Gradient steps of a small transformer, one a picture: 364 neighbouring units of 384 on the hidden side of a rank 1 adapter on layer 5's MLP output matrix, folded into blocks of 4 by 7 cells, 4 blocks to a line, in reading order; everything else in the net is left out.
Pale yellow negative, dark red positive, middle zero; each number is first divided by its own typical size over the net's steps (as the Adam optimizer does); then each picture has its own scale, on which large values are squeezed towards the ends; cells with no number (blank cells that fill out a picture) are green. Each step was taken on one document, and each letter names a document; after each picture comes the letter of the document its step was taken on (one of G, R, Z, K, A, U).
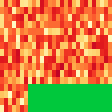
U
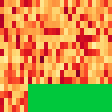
U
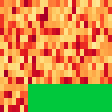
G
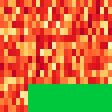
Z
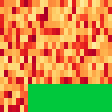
G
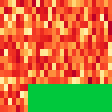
Z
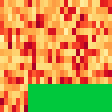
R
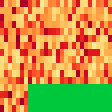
U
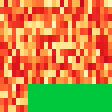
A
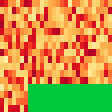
G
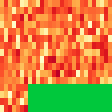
U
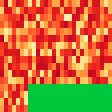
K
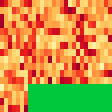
G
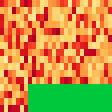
G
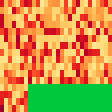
U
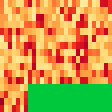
R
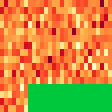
R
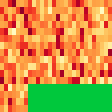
Z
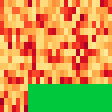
R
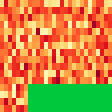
A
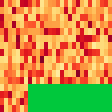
U
